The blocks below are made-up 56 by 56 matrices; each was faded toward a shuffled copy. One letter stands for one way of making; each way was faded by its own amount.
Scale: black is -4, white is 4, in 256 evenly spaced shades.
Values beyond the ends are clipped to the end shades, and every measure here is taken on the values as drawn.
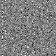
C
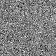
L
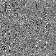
C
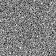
L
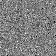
L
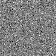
L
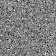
L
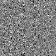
C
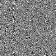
C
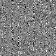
C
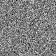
L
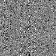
C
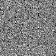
C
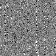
C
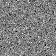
L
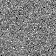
L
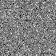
L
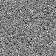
L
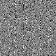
C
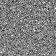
L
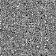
C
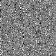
C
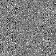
C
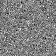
L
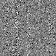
C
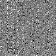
C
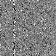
C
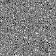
C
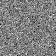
L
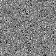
C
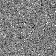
L
